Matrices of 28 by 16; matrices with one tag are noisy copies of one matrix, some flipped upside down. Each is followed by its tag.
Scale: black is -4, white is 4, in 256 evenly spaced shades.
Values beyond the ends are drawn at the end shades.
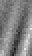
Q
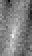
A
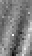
Q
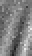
Q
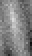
A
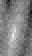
A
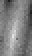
A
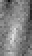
A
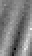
Q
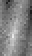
A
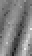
Q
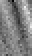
Q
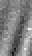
Q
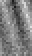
Q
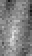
A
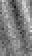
Q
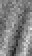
Q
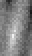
A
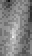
A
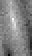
A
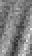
Q
